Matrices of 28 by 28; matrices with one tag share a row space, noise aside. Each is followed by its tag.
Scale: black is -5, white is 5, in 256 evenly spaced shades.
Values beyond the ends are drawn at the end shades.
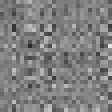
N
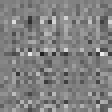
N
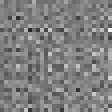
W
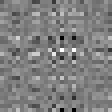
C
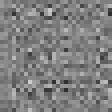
N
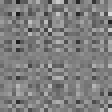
W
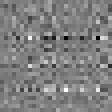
N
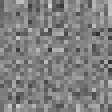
W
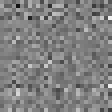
W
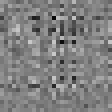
C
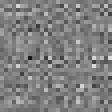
W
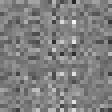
C
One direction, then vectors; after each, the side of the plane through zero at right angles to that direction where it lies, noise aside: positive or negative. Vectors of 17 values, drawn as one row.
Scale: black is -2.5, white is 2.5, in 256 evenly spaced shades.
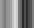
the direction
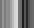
positive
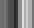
negative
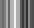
positive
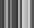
negative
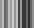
positive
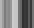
positive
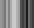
positive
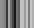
negative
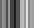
negative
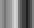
positive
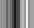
negative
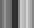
negative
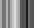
positive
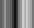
negative
